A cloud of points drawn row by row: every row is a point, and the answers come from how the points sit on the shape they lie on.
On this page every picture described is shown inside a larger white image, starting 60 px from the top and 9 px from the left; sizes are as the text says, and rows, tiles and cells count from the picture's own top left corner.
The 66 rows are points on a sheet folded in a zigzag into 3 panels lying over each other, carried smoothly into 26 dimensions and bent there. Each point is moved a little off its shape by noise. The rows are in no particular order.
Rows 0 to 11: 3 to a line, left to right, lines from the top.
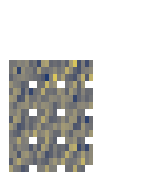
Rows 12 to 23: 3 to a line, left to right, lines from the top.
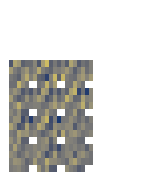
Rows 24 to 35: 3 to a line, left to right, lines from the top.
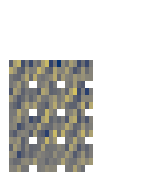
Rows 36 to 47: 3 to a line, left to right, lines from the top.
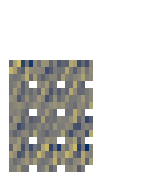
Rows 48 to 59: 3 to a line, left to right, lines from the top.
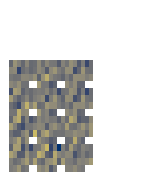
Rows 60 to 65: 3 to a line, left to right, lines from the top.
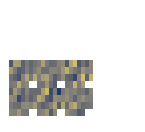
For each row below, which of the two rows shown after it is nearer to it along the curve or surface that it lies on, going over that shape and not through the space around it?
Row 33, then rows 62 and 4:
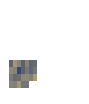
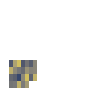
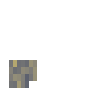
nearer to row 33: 62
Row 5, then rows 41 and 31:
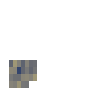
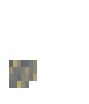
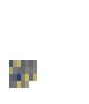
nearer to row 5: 31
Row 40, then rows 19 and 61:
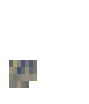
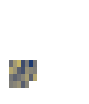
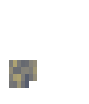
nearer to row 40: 19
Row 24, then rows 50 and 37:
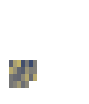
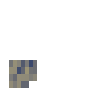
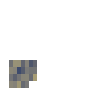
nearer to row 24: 50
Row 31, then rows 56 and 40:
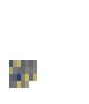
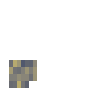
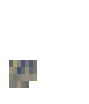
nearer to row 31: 40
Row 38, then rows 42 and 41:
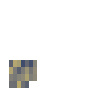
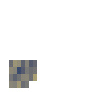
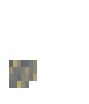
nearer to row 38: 41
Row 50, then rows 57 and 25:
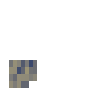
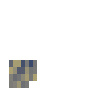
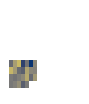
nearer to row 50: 57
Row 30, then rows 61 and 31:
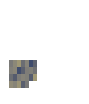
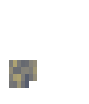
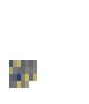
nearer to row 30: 31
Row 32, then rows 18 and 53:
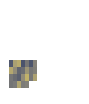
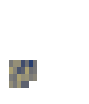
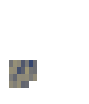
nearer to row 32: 53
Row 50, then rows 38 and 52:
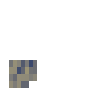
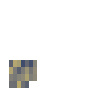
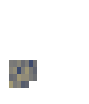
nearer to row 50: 52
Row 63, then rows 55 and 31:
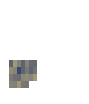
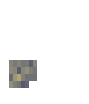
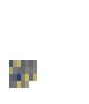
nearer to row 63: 31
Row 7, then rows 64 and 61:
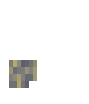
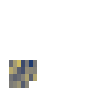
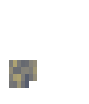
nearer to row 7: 61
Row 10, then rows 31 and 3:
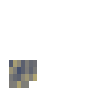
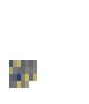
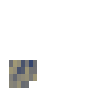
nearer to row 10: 31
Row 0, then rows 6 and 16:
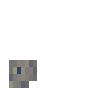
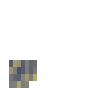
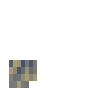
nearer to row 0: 6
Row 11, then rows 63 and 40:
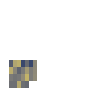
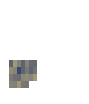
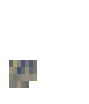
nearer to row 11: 40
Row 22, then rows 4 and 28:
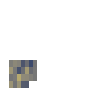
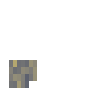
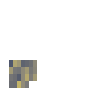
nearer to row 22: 4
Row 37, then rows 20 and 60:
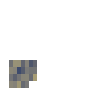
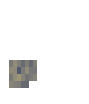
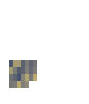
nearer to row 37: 60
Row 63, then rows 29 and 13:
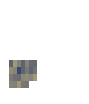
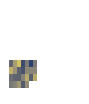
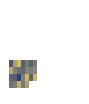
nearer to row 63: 13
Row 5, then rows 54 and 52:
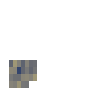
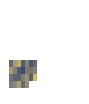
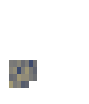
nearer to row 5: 54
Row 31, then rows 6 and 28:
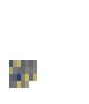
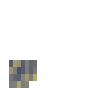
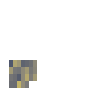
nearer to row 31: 6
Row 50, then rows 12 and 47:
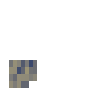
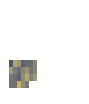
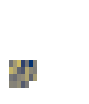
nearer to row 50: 12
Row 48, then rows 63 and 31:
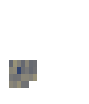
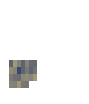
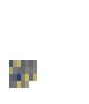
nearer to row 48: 63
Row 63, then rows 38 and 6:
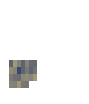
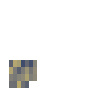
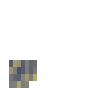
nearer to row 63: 6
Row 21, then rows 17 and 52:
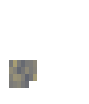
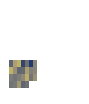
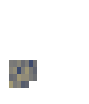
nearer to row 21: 52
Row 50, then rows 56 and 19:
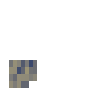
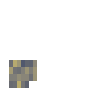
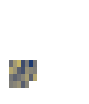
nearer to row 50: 19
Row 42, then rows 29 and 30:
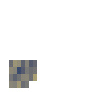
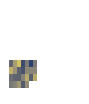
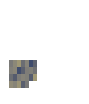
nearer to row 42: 30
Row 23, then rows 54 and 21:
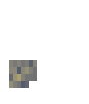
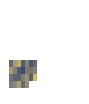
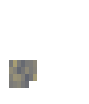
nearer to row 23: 21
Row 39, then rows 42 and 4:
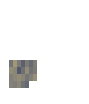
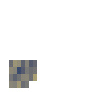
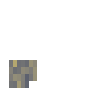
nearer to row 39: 4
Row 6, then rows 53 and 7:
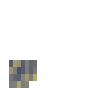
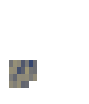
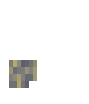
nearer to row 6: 53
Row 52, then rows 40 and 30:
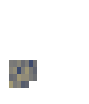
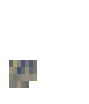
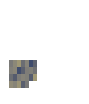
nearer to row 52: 40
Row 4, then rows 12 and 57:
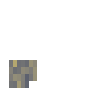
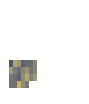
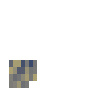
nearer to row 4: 12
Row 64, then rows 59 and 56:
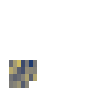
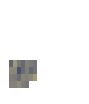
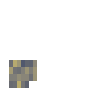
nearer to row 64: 59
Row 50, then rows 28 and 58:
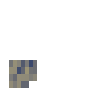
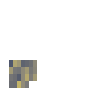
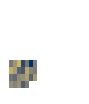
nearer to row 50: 28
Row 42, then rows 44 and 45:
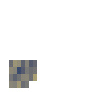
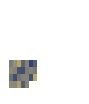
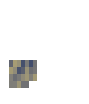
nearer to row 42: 44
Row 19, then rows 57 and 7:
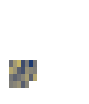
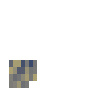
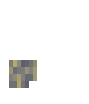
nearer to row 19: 57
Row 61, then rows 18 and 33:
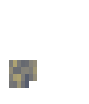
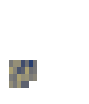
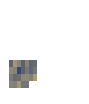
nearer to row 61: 18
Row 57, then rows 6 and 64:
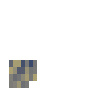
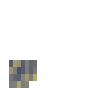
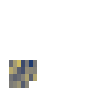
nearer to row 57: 64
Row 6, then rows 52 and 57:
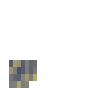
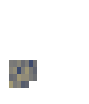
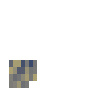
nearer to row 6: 57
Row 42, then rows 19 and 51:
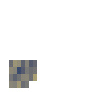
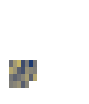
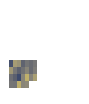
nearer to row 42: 51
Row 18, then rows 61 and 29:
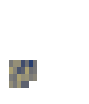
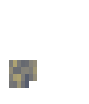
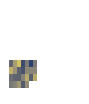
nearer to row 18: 61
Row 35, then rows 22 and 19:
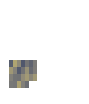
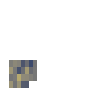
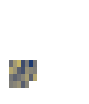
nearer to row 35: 19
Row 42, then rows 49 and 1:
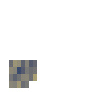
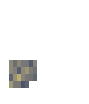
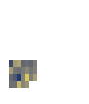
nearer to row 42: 1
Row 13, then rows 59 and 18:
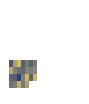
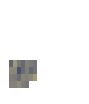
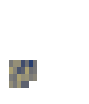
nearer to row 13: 59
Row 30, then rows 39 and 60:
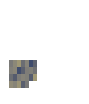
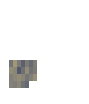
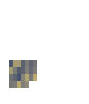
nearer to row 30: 60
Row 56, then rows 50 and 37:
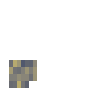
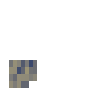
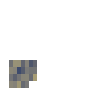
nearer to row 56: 50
